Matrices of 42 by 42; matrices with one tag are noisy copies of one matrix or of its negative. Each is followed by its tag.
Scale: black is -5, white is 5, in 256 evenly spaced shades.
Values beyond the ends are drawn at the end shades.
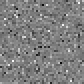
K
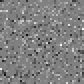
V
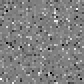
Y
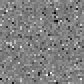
Y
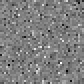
K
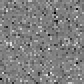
Y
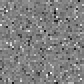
Y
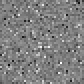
K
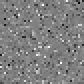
K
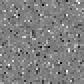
K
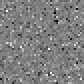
Y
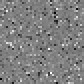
Y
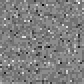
K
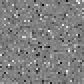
K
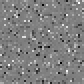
K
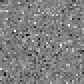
V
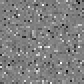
K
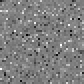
V
